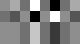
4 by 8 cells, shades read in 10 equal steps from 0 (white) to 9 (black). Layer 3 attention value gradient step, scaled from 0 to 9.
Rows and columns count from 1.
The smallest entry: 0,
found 2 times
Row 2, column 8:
6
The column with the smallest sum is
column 4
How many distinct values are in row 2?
5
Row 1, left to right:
4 3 5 0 5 9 5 3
